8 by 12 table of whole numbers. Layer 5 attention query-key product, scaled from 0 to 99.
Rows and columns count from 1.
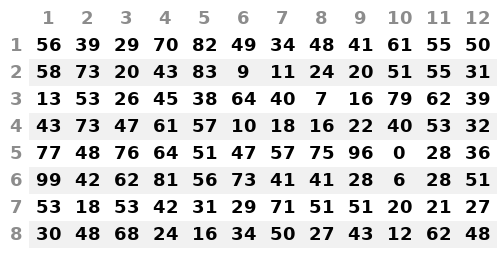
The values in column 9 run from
16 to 96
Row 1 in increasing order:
29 34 39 41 48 49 50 55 56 61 70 82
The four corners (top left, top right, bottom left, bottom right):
56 50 30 48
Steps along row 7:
down up down down down up down same down up up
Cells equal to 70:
1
